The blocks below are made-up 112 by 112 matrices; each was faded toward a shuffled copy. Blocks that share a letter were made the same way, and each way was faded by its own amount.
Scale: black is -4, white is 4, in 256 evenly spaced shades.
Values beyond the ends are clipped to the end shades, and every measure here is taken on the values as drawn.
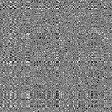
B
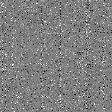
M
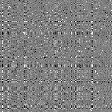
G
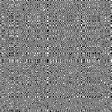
G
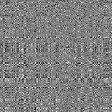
B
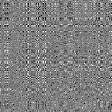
G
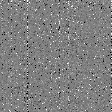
M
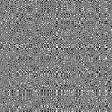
B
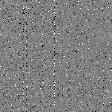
M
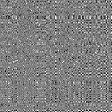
G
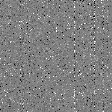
M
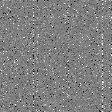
M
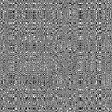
G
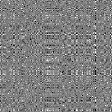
B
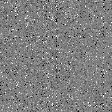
M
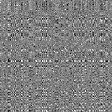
B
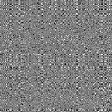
B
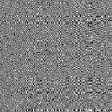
B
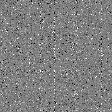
M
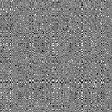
B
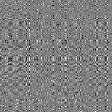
G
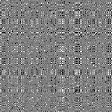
G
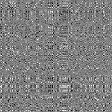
B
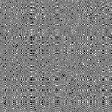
G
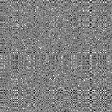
B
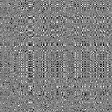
G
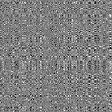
B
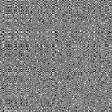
B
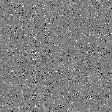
M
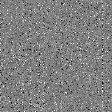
M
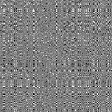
G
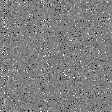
M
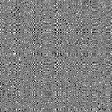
B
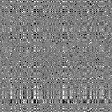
G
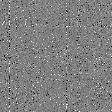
M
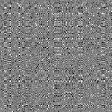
B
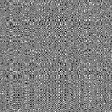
B
